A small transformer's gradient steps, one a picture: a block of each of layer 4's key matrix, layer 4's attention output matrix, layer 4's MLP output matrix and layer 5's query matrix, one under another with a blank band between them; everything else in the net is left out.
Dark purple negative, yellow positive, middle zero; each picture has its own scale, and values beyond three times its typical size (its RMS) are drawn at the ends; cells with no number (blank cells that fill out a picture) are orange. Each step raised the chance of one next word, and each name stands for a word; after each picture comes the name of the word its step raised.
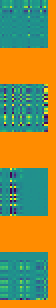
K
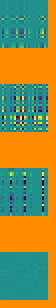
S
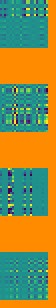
K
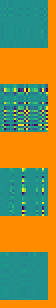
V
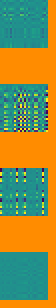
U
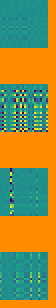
U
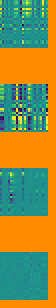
S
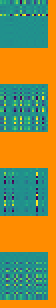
S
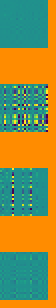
K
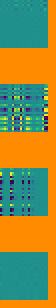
S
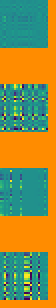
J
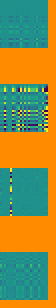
V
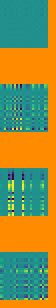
J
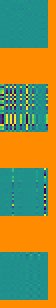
K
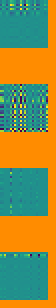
U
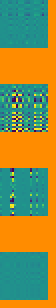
U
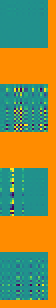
V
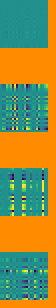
J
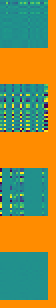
U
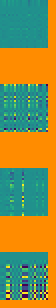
J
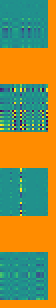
V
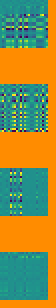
U
